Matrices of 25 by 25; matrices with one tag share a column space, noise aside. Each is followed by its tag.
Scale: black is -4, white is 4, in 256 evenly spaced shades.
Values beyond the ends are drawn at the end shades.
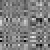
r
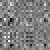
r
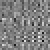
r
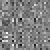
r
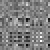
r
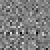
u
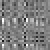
r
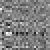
u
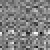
u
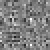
r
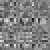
r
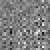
u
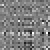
u
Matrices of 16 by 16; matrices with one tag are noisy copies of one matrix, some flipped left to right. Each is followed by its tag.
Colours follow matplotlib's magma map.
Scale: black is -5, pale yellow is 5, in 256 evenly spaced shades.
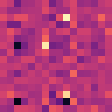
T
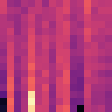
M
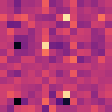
T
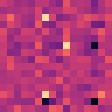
T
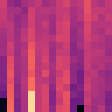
M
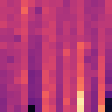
M
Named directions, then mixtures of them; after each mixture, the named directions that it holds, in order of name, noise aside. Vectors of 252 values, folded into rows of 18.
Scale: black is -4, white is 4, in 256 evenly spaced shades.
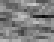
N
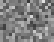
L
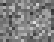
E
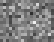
E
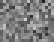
L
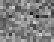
E, L, N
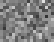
L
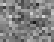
E, N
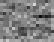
E, N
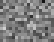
L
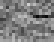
L, N
